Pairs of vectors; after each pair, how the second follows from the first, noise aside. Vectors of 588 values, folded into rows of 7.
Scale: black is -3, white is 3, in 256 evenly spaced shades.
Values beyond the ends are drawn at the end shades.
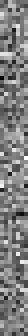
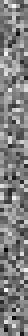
shuffled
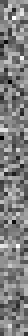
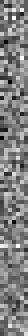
sign-scrambled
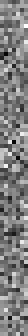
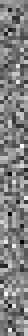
shuffled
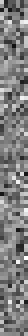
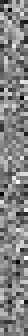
sign-scrambled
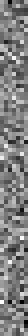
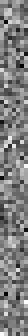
shuffled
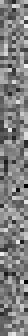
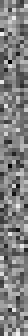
shuffled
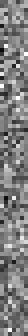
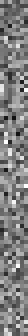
shuffled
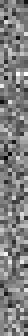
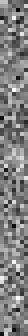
shuffled
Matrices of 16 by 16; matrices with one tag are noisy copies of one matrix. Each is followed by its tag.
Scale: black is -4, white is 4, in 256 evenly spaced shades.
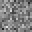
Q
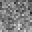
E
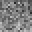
E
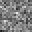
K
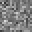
K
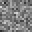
K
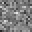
K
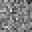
Q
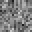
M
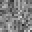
M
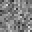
M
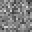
Q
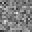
K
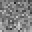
E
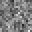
M
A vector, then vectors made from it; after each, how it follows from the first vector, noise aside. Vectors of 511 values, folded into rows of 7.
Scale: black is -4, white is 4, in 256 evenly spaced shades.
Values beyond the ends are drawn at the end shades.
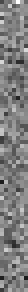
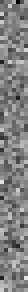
sign-scrambled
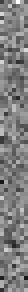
copied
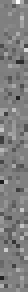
partly zeroed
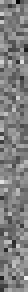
sign-scrambled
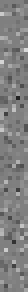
partly zeroed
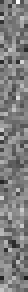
sign-scrambled
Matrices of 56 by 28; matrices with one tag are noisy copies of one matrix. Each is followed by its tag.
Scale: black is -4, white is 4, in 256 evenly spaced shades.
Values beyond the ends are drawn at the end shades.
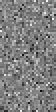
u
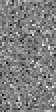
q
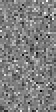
u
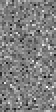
q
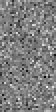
q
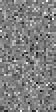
u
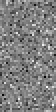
q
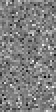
q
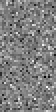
q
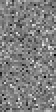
q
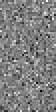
u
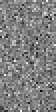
u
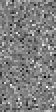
q
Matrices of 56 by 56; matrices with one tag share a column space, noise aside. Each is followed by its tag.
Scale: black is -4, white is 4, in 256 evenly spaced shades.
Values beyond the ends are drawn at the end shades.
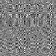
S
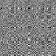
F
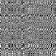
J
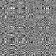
F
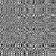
J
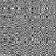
F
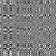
J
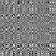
J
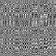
S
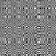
F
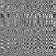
S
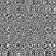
J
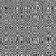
F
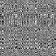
S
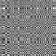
F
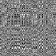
S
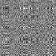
F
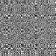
J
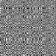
F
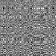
F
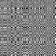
F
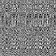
S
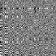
F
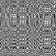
S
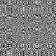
J
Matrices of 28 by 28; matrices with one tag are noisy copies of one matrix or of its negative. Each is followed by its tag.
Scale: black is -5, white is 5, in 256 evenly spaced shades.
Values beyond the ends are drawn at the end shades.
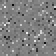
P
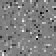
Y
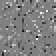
Y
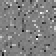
Y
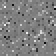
P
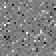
P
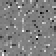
Y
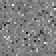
P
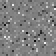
P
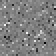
P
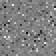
P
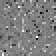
Y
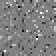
Y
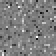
Y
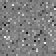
P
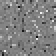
Y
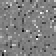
Y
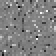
Y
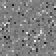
P
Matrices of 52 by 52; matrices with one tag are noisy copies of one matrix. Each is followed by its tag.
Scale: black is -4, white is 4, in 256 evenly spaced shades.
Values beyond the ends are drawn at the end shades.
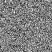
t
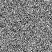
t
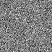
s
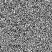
t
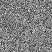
s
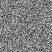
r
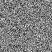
t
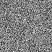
s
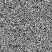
t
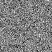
t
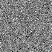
r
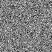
r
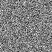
r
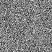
s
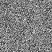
s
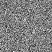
s
